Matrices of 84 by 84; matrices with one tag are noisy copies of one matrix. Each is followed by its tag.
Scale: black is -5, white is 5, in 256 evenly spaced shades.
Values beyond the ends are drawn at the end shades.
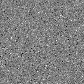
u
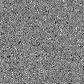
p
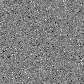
p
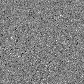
u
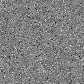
p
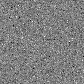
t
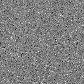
u
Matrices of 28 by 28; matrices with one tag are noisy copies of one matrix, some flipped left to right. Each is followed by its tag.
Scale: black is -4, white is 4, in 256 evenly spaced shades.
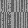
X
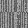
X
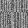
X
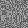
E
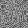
E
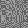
E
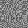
E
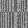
X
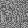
E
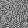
E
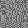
E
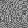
E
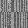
X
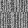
X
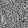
E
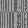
X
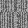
X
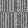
X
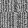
X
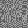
E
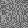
E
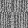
X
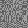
E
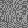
E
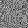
E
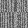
X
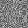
E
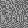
E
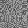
E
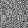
E
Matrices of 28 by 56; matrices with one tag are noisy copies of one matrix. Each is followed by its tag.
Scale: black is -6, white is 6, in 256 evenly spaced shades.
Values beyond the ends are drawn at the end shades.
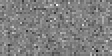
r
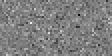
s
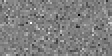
s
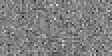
r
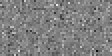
r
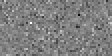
s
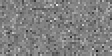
r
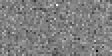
r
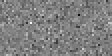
s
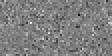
s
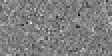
s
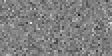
s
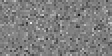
s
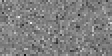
s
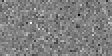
s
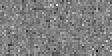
r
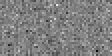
r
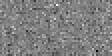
r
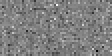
r
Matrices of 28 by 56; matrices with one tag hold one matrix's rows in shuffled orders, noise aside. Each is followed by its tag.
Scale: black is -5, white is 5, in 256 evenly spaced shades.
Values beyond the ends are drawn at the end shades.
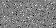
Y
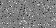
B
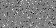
Y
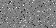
B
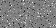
B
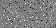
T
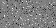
Y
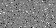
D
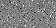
B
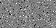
B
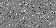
B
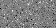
Y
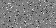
T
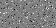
D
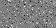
T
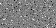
D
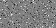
D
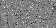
Y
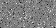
B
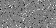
B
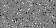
Y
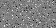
Y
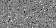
T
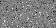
Y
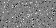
Y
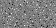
T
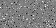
D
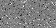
B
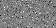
Y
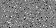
T
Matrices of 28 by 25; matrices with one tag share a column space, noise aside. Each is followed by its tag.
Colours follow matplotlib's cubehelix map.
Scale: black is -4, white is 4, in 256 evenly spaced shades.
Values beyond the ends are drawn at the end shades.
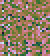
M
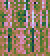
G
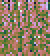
G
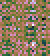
M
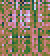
G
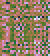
M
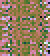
M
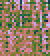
G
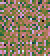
M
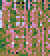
G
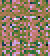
M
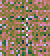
M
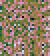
M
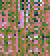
G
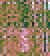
G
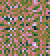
M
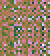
M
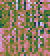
G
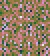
M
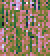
G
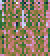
G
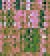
G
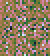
M
